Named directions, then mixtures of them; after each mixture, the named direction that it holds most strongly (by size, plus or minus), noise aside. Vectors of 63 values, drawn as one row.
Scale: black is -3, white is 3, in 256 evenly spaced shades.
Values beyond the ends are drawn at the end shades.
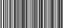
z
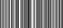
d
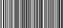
z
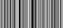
d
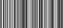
z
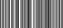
d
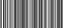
z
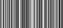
d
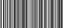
z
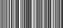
d
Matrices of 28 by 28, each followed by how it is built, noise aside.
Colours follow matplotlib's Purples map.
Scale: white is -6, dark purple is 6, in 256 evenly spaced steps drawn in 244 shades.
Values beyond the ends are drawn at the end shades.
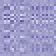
low rank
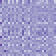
low rank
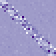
banded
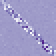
banded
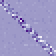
banded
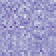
low rank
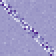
banded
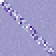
banded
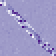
banded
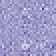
low rank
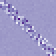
banded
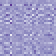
low rank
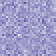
low rank
